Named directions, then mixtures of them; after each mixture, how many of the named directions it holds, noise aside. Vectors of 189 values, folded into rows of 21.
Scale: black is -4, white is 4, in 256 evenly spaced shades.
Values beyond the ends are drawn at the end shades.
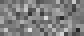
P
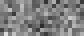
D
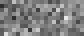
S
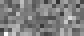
two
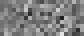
two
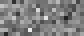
two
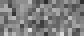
two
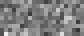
three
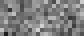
one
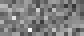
three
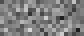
one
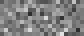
one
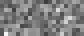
three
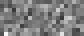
three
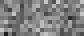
one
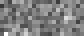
two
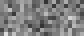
one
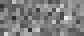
one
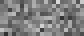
two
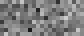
two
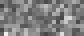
three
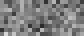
one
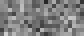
one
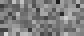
three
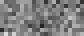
one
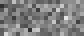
one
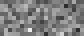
two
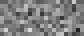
one
